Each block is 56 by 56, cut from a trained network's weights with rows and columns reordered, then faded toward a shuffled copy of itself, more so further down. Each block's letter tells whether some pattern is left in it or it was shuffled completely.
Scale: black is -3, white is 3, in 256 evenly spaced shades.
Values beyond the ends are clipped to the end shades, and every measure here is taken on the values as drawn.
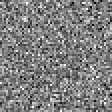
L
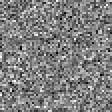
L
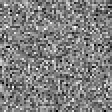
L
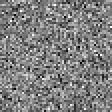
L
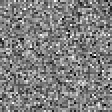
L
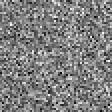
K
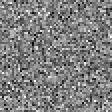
L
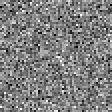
L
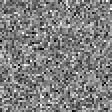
K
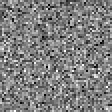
L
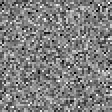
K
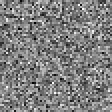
L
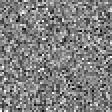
K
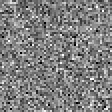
L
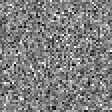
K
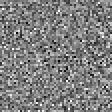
L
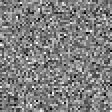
K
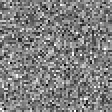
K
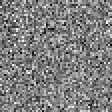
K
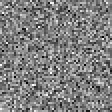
L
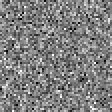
L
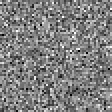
K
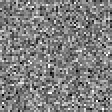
L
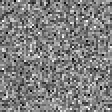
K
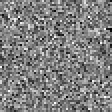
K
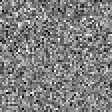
L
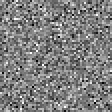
L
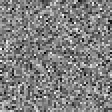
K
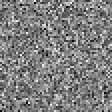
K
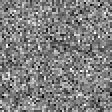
L
